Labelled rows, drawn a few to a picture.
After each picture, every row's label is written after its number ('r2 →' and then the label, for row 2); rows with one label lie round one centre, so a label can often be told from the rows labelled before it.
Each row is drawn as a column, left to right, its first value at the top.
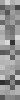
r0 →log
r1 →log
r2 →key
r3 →log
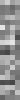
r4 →log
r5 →log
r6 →log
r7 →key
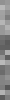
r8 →key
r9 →key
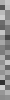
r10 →log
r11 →key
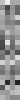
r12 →key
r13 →log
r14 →key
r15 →log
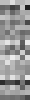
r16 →log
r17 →log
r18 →log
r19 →log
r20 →key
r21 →log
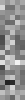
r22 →key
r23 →log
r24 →log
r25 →key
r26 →key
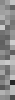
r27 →key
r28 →key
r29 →log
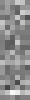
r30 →key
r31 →key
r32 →key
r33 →log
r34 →key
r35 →key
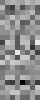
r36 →key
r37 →log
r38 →log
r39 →key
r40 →log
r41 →log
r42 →key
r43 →log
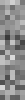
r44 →log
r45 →key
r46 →log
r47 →key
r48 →key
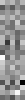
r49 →log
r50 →key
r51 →log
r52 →key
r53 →log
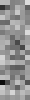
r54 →log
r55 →log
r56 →key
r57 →key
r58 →key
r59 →log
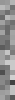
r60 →key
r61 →key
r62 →log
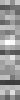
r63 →log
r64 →log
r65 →log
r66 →log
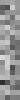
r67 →log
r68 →log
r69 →key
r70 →key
